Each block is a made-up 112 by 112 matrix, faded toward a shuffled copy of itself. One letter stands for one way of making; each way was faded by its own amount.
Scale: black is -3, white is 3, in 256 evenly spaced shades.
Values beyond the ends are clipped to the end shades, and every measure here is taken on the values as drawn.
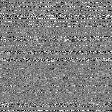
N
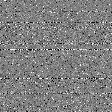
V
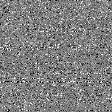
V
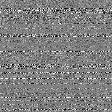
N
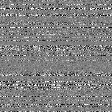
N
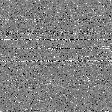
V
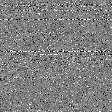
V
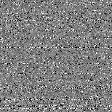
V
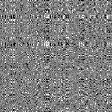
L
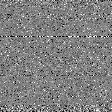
V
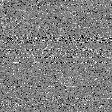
V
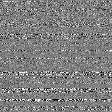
N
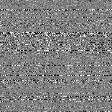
N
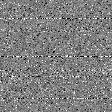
V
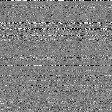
N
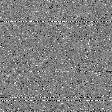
V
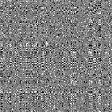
L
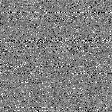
V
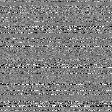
N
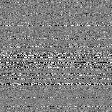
N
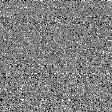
V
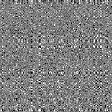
L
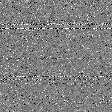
V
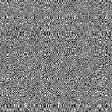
L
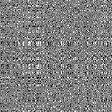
L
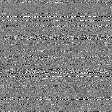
N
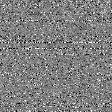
V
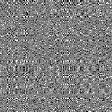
L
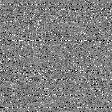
V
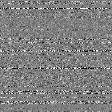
N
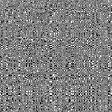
L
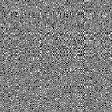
L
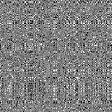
L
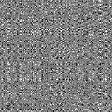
L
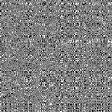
L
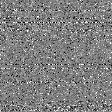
V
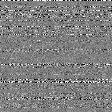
N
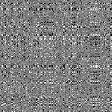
L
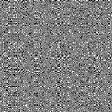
L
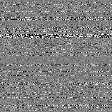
N
